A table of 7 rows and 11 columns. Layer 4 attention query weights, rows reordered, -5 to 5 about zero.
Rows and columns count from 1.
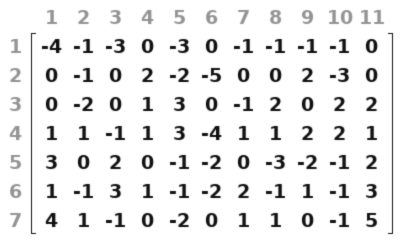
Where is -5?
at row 2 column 6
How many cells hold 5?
1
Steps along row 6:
down up down down down up down up down up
